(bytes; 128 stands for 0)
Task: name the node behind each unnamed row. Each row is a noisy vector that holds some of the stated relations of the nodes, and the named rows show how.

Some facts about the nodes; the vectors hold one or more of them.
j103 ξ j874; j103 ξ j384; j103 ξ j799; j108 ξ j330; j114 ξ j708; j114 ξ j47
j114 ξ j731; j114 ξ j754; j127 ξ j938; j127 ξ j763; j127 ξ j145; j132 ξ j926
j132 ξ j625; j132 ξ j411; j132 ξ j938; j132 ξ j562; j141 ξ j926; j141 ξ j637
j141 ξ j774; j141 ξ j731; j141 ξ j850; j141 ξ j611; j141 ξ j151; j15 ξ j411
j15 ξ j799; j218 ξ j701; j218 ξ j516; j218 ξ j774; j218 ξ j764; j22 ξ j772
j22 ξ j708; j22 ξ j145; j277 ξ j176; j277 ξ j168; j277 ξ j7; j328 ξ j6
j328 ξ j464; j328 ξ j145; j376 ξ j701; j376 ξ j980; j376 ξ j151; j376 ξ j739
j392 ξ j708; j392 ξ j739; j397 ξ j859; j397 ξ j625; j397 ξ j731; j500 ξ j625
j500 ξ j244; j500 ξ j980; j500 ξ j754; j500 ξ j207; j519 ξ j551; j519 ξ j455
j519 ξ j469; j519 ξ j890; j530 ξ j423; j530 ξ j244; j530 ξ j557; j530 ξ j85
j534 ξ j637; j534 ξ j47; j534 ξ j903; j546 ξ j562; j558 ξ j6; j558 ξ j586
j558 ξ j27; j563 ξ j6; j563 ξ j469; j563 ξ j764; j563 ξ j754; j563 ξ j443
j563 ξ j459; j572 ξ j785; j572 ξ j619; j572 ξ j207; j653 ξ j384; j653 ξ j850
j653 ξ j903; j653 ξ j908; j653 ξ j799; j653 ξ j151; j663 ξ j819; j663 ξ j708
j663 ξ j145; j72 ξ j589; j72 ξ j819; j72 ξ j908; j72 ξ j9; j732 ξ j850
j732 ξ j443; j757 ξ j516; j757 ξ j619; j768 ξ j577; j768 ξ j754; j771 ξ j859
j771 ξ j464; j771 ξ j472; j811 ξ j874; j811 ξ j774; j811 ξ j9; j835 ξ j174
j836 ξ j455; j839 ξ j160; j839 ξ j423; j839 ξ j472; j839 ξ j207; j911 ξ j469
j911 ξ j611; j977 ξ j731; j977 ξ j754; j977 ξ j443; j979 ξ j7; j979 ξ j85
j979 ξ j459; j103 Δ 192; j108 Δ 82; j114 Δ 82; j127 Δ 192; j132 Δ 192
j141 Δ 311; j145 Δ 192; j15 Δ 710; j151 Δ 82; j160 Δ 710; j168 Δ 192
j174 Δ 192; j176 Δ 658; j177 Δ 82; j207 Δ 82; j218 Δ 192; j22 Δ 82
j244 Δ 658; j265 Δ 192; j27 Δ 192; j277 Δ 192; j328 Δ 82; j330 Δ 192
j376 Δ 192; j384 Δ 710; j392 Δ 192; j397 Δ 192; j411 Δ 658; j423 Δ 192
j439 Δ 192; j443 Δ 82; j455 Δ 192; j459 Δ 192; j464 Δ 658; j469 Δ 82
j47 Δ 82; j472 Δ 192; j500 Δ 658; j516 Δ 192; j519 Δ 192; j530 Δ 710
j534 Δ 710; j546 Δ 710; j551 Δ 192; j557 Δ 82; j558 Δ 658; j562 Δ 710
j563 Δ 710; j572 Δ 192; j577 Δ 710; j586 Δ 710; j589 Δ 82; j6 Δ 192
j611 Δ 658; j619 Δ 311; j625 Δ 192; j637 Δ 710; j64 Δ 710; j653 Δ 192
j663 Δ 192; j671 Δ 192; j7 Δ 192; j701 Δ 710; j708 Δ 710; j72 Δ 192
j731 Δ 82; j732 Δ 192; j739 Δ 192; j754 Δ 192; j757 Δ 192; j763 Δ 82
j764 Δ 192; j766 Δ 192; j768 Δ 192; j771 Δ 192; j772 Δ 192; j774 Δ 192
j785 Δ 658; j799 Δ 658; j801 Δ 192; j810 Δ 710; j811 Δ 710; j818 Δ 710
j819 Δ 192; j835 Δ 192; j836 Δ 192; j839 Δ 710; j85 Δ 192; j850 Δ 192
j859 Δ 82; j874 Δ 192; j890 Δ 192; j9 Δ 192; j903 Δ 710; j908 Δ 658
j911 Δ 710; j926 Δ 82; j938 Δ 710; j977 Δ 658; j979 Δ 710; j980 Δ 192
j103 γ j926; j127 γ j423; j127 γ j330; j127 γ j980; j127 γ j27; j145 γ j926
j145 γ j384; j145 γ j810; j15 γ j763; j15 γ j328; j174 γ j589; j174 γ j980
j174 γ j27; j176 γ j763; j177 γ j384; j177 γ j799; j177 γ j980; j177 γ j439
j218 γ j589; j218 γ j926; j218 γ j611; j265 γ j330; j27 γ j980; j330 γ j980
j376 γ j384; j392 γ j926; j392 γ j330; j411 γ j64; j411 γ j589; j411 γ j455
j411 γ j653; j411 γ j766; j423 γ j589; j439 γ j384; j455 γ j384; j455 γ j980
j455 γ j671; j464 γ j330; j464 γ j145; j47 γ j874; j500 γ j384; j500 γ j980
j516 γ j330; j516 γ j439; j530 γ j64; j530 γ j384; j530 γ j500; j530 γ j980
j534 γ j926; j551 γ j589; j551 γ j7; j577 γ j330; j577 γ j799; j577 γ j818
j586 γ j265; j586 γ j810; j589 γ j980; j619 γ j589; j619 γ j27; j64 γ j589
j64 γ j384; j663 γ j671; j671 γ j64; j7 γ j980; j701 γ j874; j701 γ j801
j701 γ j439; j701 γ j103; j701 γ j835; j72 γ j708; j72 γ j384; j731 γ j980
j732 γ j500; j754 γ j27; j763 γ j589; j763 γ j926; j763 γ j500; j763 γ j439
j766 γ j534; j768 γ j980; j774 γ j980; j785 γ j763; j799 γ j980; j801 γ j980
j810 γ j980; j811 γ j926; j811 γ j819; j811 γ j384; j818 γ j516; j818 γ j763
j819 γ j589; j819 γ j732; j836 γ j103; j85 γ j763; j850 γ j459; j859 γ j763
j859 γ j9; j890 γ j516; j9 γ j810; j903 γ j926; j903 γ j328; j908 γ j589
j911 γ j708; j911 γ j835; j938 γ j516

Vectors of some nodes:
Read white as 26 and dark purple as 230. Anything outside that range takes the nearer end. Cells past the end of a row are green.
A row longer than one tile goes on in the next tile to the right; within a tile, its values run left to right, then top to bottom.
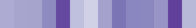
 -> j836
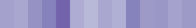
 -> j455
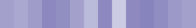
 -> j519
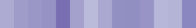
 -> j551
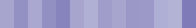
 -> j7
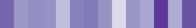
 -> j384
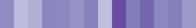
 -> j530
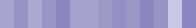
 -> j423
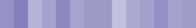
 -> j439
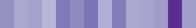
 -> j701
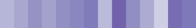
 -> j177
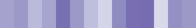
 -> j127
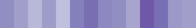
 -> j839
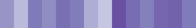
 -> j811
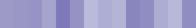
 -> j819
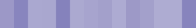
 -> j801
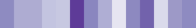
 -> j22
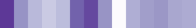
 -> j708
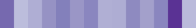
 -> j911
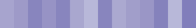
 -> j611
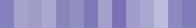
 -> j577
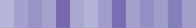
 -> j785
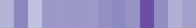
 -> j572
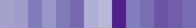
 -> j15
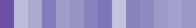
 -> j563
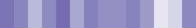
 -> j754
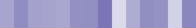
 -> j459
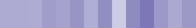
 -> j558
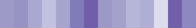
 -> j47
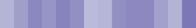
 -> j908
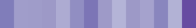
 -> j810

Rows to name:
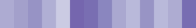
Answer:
j557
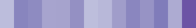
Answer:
j799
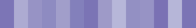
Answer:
j64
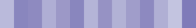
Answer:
j850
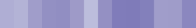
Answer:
j619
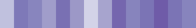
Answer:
j103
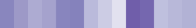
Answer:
j663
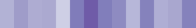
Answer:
j207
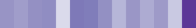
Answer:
j589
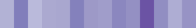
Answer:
j132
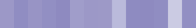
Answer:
j671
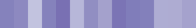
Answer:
j500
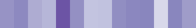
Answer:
j392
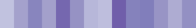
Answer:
j411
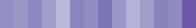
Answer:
j926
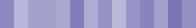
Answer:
j328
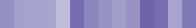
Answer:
j546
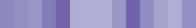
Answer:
j732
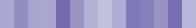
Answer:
j72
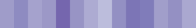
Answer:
j376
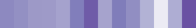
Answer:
j731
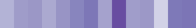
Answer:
j859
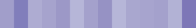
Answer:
j330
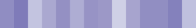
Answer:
j835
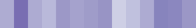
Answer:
j874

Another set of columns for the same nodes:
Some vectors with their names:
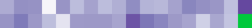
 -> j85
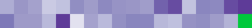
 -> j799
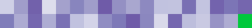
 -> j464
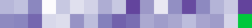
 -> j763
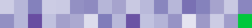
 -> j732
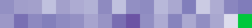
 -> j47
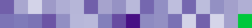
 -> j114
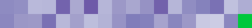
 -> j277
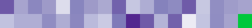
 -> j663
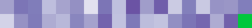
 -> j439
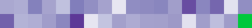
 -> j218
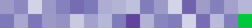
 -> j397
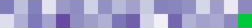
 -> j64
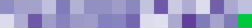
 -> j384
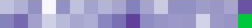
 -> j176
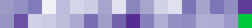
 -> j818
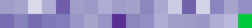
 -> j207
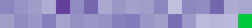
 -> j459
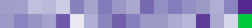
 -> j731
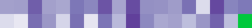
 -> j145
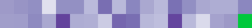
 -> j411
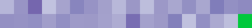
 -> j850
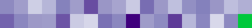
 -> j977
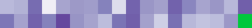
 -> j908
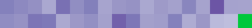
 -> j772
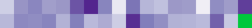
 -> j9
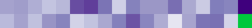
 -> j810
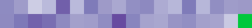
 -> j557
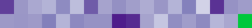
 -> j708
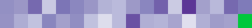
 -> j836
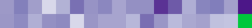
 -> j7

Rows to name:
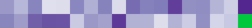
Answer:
j589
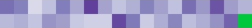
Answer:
j546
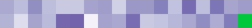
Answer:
j811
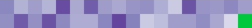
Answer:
j469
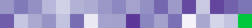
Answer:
j392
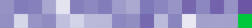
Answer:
j127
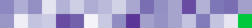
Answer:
j534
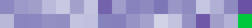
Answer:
j177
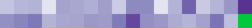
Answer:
j859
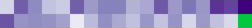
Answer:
j330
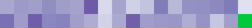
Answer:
j653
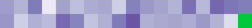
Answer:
j903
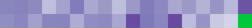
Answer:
j754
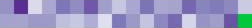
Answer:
j132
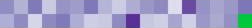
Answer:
j911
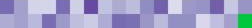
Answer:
j979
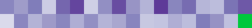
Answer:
j455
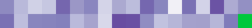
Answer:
j839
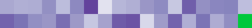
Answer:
j141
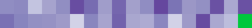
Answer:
j980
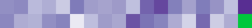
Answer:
j768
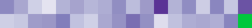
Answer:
j530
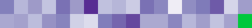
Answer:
j563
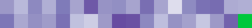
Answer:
j558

